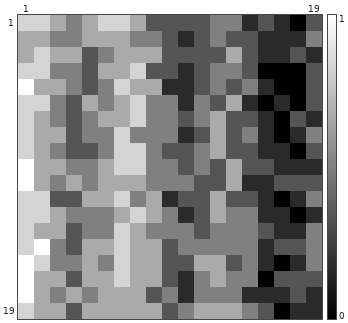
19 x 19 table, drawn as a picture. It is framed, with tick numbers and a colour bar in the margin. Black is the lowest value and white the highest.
Values rise toward the left. Upright stripes repeat 3 times across the table. No row or column stands out.
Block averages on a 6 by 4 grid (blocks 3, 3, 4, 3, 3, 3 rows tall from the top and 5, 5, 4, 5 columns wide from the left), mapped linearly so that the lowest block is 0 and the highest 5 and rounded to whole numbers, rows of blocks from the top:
5421 | 5420 | 4531 | 5431 | 5532 | 5431
